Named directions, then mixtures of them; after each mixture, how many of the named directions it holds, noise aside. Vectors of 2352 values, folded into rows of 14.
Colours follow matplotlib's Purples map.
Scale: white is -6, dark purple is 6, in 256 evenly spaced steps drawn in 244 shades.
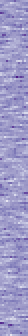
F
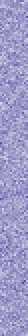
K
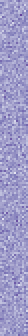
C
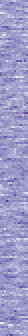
one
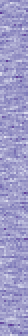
two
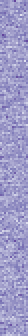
three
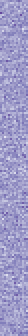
two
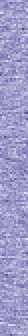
three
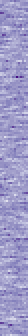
one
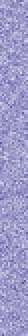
one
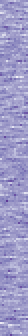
one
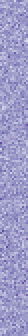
two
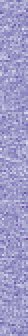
three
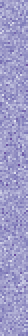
two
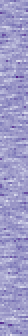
one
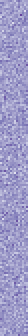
one
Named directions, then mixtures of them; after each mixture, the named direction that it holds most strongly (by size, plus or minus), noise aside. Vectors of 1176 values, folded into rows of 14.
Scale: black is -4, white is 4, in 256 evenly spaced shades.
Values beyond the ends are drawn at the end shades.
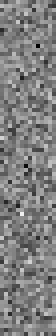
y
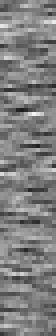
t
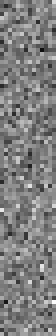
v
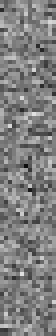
y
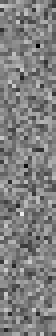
y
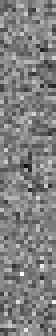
v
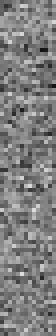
v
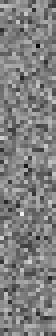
y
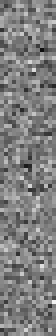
v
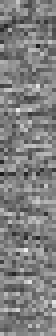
t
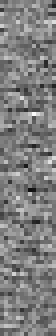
t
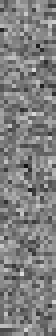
y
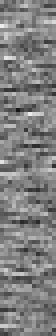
t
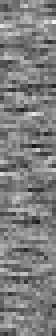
t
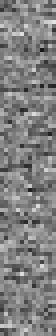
t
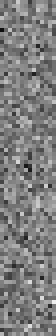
v
